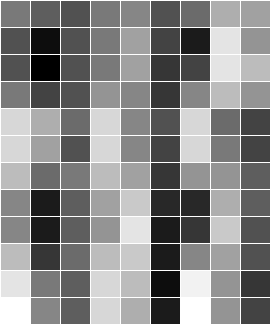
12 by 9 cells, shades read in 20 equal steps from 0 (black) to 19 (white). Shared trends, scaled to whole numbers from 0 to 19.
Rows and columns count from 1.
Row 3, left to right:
6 0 6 9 12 4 5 17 14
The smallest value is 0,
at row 3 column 2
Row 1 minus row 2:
3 6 0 0 -2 1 6 -4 1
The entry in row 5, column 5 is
10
